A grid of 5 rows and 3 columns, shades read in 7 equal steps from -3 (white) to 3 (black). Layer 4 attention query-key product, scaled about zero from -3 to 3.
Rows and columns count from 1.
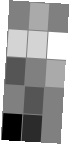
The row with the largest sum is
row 5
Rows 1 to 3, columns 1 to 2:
0 -1 | -2 -2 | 1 0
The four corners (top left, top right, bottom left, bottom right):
0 0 3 0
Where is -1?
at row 1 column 2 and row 3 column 3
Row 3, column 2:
0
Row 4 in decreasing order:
1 0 0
